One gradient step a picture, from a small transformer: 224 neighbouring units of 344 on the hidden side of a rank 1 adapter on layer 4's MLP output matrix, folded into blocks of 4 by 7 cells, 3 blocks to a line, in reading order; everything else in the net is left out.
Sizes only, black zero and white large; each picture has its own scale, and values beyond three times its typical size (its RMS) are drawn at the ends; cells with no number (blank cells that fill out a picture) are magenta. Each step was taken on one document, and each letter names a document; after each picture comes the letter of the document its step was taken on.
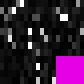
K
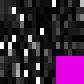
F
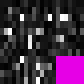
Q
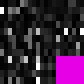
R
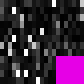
F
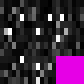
Q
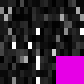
R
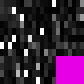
F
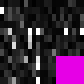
R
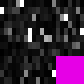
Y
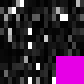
K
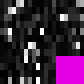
K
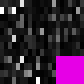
Y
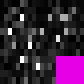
Q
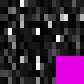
Q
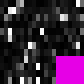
K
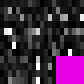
Q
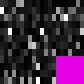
K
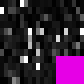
R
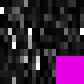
R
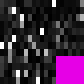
F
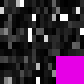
Y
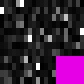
Y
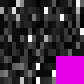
Y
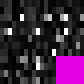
Q
